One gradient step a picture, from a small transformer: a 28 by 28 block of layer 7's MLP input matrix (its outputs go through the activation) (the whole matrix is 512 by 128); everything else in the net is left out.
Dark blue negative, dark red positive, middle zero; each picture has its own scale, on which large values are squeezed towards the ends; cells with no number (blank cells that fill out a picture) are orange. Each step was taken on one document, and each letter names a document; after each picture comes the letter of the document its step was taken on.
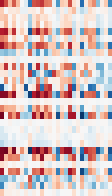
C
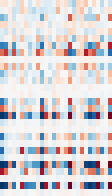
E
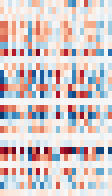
C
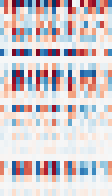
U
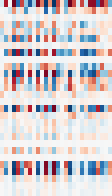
U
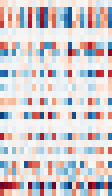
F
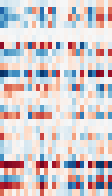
F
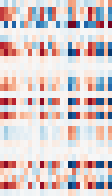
F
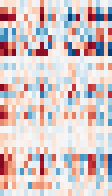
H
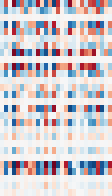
U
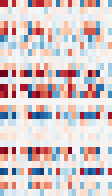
C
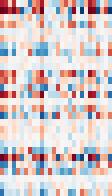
C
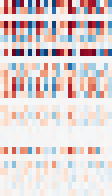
U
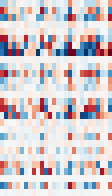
E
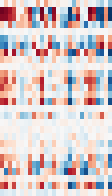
H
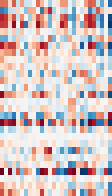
H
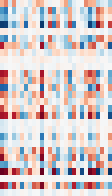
E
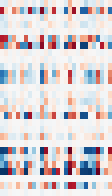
E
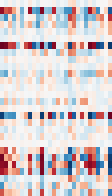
H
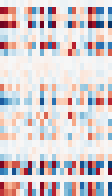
F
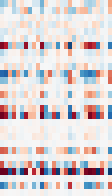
E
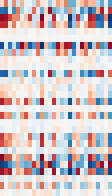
F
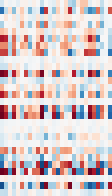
E
